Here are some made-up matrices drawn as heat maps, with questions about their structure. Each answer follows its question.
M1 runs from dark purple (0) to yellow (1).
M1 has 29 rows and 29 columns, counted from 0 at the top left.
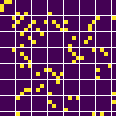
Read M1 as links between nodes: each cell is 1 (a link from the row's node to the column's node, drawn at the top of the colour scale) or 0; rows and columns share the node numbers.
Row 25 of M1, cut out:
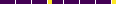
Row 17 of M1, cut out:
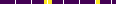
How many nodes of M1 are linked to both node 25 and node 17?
1
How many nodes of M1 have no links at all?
0
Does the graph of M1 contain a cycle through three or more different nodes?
yes
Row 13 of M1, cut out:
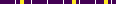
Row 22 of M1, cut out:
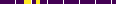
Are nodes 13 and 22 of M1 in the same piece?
yes
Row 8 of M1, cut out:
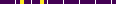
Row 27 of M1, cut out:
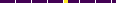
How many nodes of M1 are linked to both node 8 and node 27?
0
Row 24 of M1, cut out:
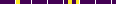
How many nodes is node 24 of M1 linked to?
3
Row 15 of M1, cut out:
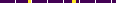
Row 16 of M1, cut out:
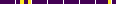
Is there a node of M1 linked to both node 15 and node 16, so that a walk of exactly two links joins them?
yes
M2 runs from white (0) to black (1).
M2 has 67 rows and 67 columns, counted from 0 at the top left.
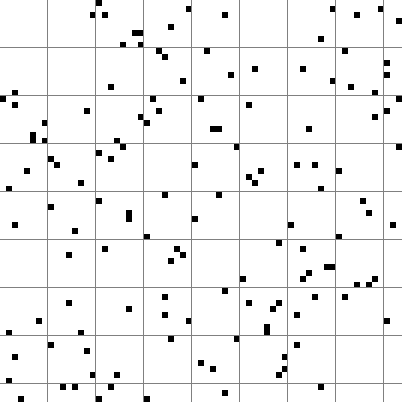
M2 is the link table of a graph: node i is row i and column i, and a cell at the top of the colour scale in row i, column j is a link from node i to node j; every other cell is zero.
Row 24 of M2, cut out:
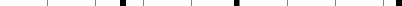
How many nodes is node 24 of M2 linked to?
3
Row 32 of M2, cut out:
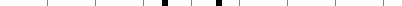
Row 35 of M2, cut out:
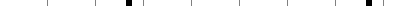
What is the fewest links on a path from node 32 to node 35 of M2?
3
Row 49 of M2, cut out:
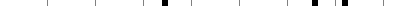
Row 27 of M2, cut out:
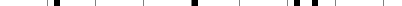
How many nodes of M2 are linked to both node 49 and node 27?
1
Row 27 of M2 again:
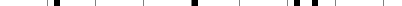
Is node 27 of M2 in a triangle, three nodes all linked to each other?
yes
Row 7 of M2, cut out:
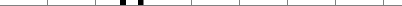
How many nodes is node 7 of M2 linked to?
2
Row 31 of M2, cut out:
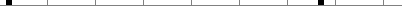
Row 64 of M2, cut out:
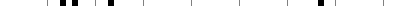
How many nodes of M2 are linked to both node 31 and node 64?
1
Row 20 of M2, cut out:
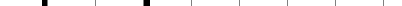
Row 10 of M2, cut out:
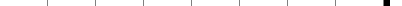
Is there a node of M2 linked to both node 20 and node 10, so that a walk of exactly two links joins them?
no
